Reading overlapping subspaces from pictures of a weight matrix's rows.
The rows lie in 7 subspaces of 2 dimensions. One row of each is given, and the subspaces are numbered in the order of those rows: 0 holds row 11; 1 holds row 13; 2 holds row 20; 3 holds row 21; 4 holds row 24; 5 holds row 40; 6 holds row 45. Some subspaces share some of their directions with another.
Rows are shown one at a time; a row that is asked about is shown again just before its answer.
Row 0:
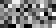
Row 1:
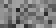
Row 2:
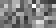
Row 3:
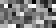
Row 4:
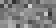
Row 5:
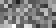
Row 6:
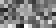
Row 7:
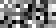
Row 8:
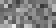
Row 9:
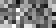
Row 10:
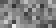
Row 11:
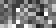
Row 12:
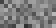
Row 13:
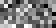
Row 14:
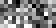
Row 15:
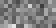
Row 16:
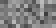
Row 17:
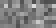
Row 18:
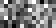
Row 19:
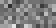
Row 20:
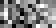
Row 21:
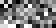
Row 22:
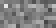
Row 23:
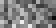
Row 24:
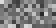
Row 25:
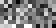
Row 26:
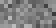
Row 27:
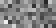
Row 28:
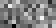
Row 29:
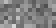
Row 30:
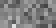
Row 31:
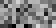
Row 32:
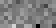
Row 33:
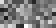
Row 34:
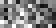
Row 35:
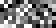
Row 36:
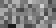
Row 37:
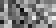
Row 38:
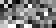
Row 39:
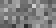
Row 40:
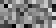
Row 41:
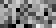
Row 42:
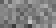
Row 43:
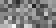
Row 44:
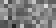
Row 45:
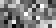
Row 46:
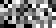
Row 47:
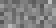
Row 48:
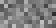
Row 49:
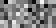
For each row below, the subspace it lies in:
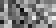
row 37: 2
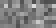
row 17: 5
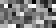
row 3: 5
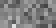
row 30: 6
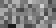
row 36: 1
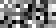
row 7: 3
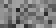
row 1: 0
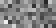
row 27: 0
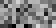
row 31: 0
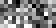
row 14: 5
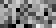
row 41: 0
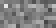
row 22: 5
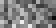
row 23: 2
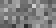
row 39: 5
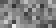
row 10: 6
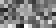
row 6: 6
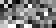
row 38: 3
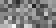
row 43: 5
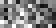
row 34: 2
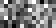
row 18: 4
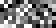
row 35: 1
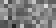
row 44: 4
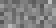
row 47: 1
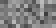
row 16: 4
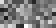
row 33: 6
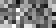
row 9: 3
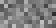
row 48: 1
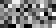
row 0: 4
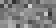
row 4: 3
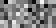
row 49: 4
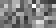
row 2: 5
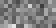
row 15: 1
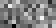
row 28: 6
